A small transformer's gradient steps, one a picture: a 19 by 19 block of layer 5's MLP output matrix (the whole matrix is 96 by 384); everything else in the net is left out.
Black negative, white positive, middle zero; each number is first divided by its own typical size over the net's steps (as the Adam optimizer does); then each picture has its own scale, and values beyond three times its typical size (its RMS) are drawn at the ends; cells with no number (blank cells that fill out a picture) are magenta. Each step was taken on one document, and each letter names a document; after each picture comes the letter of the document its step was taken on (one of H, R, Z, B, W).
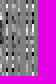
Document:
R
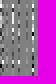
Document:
R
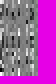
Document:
R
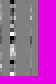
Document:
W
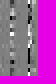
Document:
W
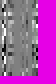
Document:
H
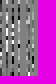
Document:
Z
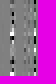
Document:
W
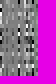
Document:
Z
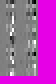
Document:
W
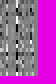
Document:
R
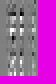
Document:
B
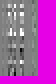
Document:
B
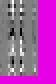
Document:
B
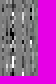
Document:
W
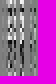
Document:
B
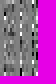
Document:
H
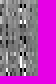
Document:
Z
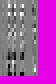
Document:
B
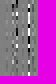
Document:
W
